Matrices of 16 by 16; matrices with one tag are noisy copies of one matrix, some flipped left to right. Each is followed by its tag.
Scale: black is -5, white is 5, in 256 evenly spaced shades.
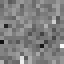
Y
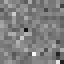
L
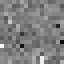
Y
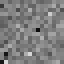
L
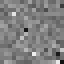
L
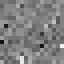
Y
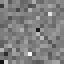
L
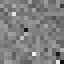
L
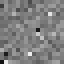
L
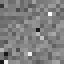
L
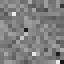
L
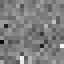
Y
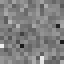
Y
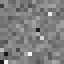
L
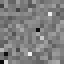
L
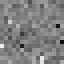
Y
